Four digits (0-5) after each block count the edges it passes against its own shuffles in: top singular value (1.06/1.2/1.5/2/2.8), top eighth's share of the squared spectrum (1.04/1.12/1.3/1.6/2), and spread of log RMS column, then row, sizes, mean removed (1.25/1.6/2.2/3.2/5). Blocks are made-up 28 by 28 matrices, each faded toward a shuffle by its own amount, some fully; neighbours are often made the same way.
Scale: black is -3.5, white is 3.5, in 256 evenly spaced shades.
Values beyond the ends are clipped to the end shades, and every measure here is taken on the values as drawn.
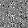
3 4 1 1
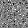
2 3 1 1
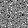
0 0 0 0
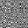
3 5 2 2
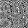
3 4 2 1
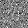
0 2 0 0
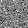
0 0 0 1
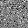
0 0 0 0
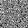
1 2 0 0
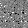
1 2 0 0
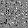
1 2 1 2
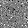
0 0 0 0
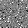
0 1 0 1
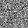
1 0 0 0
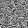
1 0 0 0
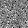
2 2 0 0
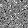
0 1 0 0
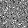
0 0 0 0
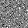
0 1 0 0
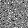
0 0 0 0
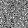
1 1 0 0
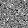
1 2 0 0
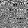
3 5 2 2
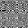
3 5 1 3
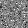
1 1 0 0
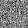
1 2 0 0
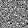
2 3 0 1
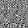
3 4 1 2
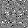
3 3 0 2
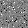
0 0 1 0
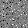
2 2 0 0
